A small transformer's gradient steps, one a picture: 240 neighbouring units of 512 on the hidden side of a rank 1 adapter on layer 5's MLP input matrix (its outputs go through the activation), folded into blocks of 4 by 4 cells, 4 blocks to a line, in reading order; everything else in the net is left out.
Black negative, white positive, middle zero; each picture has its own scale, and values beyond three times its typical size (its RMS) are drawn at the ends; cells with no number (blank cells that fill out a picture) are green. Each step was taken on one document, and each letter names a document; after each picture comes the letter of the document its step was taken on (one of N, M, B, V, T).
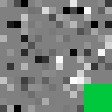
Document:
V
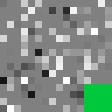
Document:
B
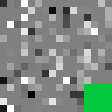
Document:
B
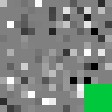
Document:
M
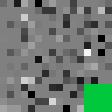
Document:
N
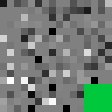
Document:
N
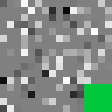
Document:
B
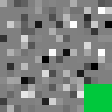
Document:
M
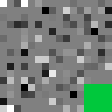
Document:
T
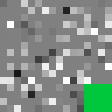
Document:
B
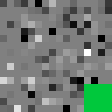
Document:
N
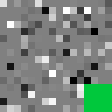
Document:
M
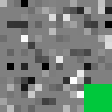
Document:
V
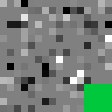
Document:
V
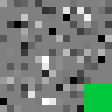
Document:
T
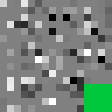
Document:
T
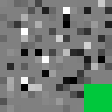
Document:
T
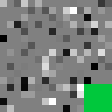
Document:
M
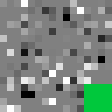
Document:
T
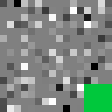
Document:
M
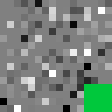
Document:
N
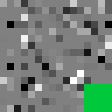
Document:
V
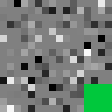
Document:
N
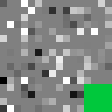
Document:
B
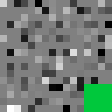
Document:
N
